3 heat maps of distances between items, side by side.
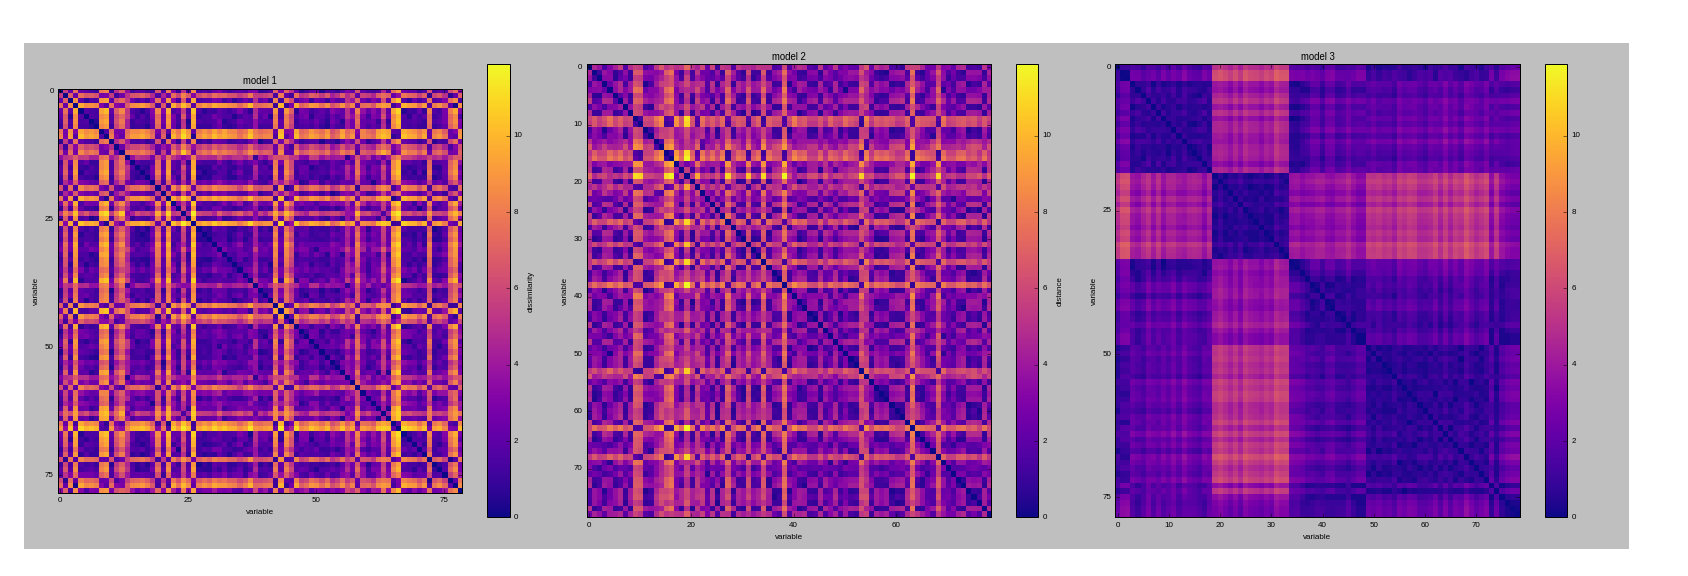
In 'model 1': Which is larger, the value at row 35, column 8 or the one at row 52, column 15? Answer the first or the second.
the first
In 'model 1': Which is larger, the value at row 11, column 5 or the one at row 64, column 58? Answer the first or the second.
the second
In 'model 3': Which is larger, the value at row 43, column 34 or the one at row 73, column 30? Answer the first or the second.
the second
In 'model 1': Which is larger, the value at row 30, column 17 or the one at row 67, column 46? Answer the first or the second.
the first
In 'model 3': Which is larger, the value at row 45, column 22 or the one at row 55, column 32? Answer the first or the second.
the second
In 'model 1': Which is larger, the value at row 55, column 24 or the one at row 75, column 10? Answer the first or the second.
the first
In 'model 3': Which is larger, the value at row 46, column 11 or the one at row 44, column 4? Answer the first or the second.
the first
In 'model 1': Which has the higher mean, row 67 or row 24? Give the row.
24
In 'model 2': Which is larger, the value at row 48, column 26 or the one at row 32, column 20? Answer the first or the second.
the first
